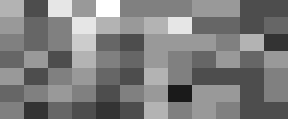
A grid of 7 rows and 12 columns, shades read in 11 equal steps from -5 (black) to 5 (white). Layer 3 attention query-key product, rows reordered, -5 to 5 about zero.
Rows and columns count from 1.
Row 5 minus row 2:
0 -1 0 -3 -3 -3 0 -4 -1 -1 0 1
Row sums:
8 8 1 0 -7 -5 -12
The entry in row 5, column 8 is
0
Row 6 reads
-1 0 1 0 -2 0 1 -4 1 1 -2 0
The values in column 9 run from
-2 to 1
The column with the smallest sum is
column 11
